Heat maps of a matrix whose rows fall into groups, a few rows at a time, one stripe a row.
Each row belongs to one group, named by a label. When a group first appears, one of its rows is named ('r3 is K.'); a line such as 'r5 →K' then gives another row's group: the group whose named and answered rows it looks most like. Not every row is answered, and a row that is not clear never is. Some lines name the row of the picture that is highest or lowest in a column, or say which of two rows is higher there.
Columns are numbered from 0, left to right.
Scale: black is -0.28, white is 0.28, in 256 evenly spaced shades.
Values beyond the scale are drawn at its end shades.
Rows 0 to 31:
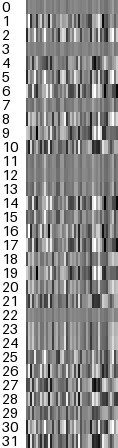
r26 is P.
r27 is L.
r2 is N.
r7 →N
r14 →P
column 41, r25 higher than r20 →No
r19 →P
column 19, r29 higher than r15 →Yes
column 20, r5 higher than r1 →No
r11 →N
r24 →N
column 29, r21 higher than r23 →Yes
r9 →P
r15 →N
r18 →N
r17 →P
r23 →N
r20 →N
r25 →N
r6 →P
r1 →P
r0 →N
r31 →L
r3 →N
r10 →L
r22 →N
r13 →N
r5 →N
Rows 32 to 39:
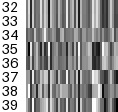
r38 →P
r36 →L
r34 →N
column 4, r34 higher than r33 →Yes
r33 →P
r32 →P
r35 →L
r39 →P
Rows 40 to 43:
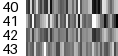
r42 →L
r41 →P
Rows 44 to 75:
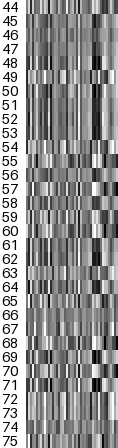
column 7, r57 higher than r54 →Yes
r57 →P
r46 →L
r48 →L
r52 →L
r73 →N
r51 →L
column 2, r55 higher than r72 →No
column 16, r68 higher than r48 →Yes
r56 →L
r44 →P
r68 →P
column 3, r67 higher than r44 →No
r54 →N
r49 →N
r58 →L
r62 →L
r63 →N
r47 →L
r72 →N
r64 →L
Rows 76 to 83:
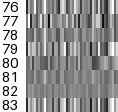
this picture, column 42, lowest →80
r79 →N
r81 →N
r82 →N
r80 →L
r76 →N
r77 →P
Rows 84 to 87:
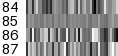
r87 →N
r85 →N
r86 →P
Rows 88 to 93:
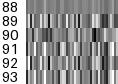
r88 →N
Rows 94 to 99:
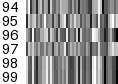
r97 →N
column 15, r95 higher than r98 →Yes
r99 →P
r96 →P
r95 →N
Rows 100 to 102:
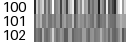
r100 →N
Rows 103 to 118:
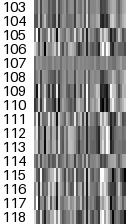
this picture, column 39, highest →110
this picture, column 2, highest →109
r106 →P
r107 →N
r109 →L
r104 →L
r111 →P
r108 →L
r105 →P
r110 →L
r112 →P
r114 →L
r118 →P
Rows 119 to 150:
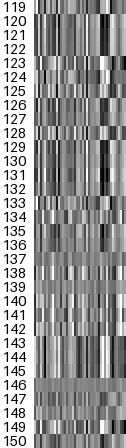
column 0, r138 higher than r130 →No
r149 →P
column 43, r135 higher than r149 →Yes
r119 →P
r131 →L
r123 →P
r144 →P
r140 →N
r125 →P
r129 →L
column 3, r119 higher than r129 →Yes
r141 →N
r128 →P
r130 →L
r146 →N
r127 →L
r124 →P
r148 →N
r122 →L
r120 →L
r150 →L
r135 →L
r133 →P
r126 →L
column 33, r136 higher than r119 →No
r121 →L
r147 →L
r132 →L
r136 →L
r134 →N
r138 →N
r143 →P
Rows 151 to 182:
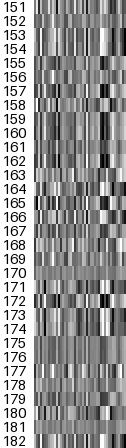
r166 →P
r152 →N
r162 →L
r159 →L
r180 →P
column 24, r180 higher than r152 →No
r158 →P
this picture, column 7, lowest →165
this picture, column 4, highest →177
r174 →P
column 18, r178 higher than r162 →Yes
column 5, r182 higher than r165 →No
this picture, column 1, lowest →165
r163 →N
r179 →L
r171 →P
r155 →L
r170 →N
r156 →N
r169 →N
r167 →L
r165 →L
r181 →N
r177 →N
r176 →L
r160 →L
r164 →P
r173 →P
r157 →L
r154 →P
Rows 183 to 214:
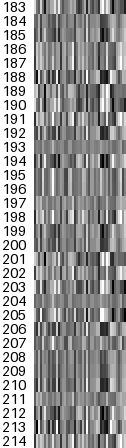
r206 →L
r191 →N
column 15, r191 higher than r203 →Yes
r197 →N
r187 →N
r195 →N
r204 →N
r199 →L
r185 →L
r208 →L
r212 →L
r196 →N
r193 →N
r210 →L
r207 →N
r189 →P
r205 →P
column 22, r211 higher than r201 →Yes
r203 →P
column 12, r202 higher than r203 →No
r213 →L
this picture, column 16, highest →205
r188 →L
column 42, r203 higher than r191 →No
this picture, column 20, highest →205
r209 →L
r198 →N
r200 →L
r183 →P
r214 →N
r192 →L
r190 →P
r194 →L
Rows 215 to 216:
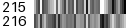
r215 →P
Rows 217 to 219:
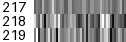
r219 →P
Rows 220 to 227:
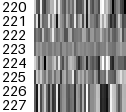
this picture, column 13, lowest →225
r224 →P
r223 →N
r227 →L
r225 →N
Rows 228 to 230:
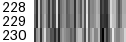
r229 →L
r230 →L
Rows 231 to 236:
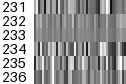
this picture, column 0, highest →231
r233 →N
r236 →N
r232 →N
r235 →N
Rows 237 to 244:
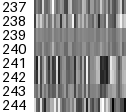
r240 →N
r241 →L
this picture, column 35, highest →244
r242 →L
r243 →L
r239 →N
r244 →P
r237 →N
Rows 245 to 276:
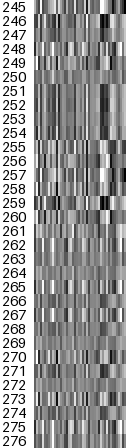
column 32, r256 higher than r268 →No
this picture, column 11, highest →254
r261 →N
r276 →N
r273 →P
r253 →L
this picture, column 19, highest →261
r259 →L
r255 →P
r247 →L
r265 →N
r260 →P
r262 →N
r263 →N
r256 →P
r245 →P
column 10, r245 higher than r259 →Yes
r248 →N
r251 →L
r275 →N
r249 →P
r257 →P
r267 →N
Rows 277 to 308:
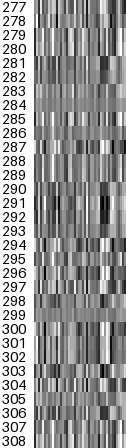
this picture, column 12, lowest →291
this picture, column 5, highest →291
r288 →N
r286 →N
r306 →L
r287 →P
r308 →N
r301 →P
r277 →P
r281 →L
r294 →P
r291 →L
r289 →N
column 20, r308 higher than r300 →No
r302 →P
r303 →L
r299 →N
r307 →N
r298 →L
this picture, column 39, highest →291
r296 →P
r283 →N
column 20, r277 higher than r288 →Yes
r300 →P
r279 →N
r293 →L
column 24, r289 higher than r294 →Yes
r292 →L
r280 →N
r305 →N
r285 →N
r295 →N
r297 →P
